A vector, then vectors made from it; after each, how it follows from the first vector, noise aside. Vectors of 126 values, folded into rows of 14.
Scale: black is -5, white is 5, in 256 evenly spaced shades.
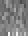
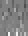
partly zeroed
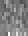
copied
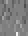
partly zeroed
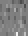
partly zeroed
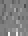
partly zeroed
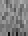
negated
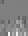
partly zeroed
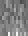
copied
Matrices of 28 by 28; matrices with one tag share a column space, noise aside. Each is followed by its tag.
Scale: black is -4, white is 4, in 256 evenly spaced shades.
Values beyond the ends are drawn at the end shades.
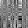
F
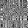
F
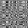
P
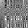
F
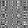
P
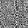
P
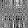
F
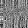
F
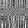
F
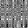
F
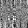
F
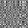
P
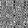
P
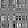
F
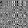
P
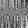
F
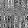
F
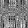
F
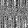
F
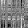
F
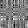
F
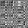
P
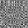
P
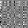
P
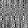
F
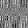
F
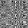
P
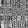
F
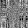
F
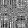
F
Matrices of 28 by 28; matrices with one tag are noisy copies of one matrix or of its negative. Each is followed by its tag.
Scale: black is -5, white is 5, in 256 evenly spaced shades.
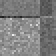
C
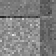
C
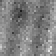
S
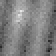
S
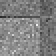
C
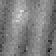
S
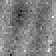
S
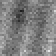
S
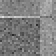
C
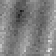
S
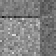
C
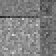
C
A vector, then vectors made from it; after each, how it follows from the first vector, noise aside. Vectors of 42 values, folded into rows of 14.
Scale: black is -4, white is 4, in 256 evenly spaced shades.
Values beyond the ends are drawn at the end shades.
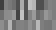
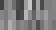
sign-scrambled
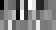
scaled up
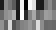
scaled up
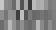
sign-scrambled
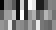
scaled up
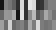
scaled up
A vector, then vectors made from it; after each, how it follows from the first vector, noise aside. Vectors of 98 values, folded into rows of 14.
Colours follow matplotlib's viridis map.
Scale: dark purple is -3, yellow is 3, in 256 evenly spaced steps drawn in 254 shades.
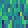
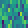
copied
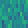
shrunk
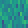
shrunk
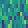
copied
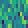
copied
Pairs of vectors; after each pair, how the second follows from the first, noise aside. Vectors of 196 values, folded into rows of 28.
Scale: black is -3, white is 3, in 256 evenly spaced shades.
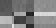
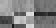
negated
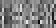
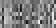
negated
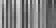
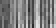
reversed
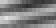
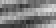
reversed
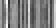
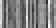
reversed
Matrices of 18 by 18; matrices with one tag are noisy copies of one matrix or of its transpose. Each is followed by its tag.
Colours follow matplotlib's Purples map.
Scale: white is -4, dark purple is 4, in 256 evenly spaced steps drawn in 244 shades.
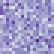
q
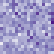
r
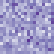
r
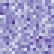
q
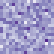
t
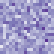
t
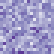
r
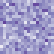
t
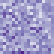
r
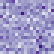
q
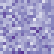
r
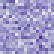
q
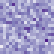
t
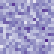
t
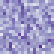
t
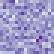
q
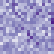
r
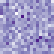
q
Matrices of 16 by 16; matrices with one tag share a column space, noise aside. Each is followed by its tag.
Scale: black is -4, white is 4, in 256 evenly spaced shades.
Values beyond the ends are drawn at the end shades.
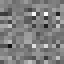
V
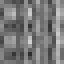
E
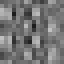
E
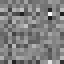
V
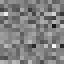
V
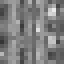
E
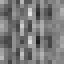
E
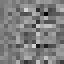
V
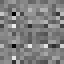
V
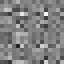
V
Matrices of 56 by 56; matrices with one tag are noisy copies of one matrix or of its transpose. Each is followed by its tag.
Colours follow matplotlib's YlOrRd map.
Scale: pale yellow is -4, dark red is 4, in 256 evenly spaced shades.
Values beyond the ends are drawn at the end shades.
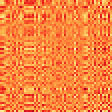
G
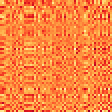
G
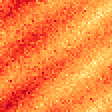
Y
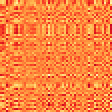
G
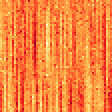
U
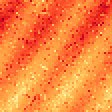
Y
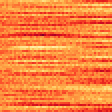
U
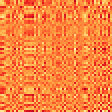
G
